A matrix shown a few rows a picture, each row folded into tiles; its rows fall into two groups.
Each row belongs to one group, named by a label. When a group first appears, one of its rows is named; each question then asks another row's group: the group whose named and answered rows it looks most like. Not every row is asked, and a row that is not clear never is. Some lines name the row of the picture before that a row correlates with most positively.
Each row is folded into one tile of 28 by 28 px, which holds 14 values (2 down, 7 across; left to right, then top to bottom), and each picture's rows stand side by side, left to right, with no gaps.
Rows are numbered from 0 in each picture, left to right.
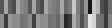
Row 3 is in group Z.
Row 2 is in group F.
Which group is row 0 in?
F
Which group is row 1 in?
F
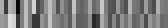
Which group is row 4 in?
F
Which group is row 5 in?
F
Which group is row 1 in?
F
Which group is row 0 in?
Z
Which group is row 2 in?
F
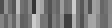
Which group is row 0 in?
F
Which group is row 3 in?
Z
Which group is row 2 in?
F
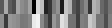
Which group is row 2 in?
Z
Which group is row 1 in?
Z
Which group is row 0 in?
F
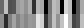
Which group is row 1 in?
Z
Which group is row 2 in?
Z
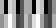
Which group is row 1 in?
Z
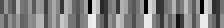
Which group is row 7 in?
Z
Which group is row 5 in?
Z
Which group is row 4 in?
Z
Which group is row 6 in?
F
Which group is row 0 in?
F
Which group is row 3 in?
Z
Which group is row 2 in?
Z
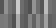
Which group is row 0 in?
F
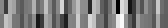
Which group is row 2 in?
F
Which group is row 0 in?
Z
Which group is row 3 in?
Z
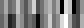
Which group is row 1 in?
F
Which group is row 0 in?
F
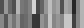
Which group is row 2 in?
Z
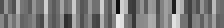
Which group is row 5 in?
Z
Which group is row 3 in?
F
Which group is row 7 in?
F
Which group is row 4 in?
Z
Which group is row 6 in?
Z
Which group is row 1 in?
F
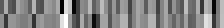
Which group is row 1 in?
F
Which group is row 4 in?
Z
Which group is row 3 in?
F
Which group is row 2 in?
Z
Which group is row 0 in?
F
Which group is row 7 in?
Z
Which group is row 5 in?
Z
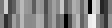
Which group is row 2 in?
F
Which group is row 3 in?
Z
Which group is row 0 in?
F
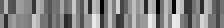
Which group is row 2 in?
F
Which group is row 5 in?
Z
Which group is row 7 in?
Z
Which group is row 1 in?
Z
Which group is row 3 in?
Z
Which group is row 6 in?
Z
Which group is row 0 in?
F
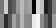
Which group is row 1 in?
Z
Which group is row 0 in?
F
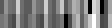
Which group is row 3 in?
Z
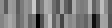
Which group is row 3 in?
F
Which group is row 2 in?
F
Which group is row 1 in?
F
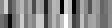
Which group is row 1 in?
Z
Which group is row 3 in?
Z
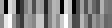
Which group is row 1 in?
Z
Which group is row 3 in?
F
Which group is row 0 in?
Z
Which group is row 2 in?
Z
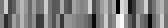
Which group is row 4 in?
Z
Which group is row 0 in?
F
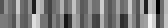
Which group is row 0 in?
F
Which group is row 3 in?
F
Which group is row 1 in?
Z
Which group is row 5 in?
Z
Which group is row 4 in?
F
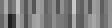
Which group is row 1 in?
Z
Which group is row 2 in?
F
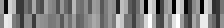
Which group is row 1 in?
F
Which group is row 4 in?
Z
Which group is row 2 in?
F
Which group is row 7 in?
Z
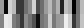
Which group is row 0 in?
Z
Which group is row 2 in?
Z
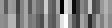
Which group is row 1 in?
F
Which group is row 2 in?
Z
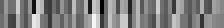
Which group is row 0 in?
F
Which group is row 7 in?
F
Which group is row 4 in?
Z
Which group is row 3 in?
Z
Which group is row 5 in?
F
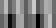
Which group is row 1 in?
F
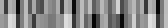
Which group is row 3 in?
F
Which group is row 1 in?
F
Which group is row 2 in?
Z
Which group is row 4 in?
F
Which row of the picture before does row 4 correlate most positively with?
1
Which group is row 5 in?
Z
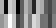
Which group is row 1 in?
Z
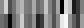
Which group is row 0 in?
F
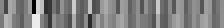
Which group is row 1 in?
Z
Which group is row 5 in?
F
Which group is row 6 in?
Z
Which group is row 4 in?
Z
